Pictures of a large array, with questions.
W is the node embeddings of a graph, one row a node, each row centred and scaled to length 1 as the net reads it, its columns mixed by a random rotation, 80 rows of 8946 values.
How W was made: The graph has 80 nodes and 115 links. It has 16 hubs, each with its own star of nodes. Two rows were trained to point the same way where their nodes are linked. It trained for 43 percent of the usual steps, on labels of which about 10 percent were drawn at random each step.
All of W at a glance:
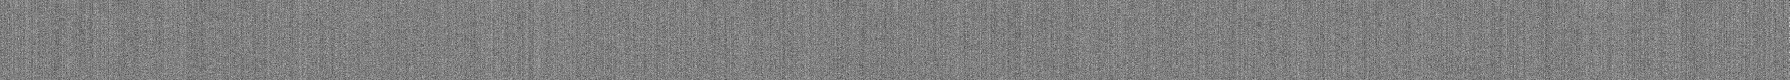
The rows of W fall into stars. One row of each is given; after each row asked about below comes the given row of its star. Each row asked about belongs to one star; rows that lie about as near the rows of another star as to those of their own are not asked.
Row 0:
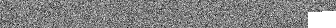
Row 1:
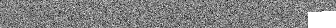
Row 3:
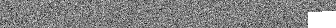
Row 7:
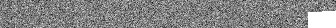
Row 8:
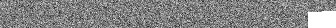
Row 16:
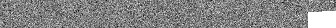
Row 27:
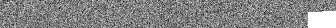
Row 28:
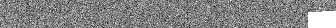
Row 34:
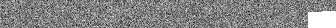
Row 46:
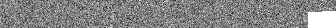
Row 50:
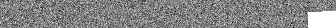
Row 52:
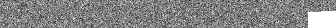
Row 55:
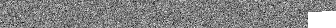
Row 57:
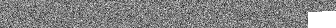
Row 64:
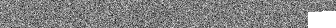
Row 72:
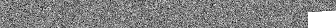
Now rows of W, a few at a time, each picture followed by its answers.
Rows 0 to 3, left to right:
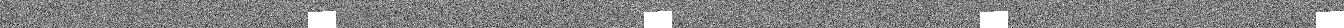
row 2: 52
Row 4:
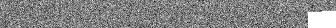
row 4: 8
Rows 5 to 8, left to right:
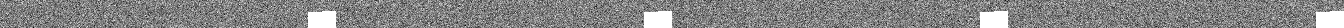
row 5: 0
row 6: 3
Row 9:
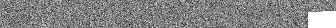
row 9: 72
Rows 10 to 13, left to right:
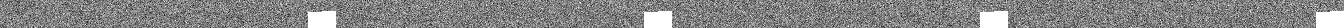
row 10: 8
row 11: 7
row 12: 0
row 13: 8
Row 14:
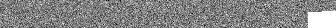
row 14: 57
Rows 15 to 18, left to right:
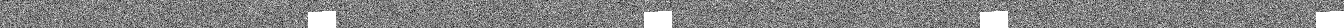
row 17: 57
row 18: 28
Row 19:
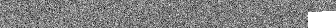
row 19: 28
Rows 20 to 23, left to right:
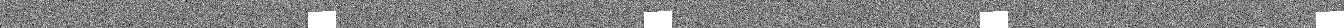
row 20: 64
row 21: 1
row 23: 7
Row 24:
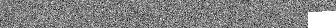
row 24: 46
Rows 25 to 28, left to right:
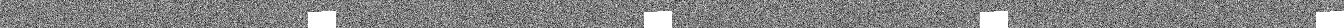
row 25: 34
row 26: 34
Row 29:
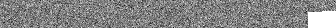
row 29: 50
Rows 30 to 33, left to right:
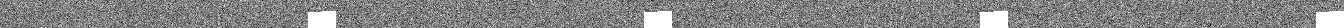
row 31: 7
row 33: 3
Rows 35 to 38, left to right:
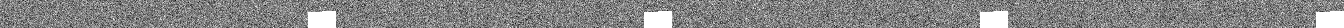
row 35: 46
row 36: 72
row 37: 52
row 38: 1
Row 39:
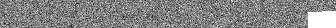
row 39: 46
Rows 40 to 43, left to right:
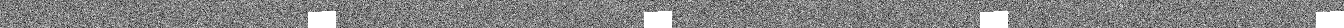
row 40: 55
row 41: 7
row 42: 34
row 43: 3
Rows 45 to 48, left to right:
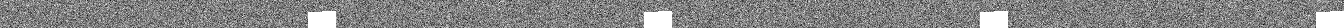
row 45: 50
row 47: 27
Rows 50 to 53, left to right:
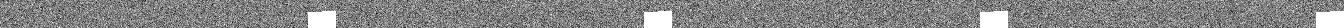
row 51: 1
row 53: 7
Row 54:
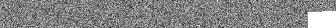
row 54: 50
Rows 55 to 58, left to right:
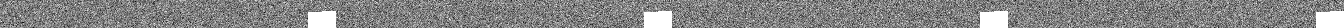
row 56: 0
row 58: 64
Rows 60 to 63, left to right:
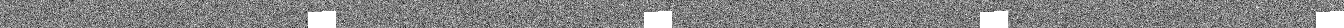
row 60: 64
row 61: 55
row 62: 1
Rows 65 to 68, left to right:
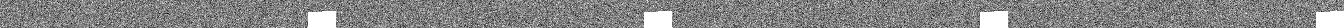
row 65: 72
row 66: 55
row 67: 72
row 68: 3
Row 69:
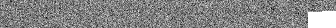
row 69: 8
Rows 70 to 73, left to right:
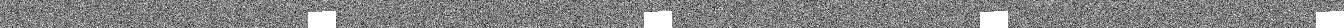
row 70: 3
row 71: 34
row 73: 57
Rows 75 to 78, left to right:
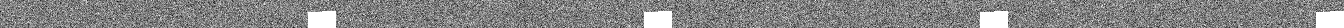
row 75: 46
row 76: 34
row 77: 27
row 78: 72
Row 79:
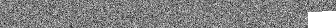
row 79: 46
